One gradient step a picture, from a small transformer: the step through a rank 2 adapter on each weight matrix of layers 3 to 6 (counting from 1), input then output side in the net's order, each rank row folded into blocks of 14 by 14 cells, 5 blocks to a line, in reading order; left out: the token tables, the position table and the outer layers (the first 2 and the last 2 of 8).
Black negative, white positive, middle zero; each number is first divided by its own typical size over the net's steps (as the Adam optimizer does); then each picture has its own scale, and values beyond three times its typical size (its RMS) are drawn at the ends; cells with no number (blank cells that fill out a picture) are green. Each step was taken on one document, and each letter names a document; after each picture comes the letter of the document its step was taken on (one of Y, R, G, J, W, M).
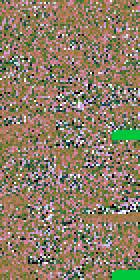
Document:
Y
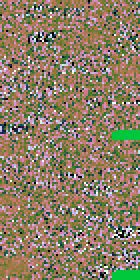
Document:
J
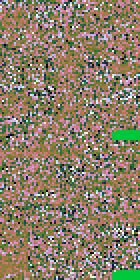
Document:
J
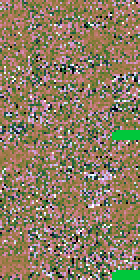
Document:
J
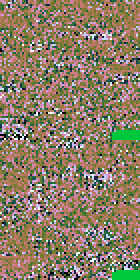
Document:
J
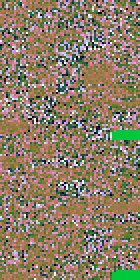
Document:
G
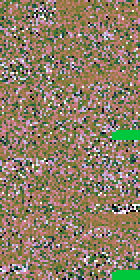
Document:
Y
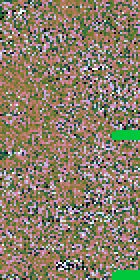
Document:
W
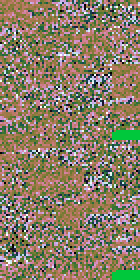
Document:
G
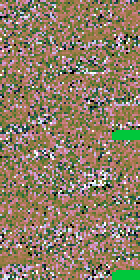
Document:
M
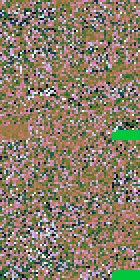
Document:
W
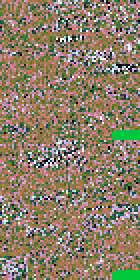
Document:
G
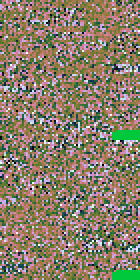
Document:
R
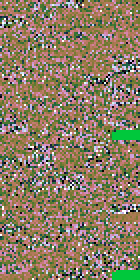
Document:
Y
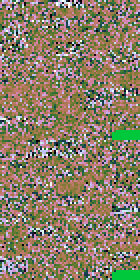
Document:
G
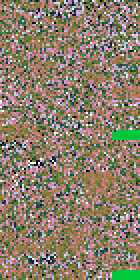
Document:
G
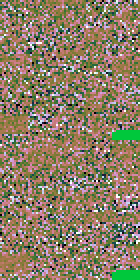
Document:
M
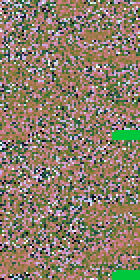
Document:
W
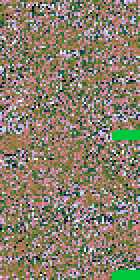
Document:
R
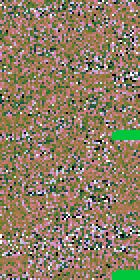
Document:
M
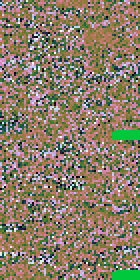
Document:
J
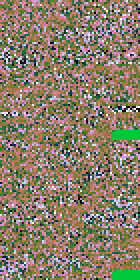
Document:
G
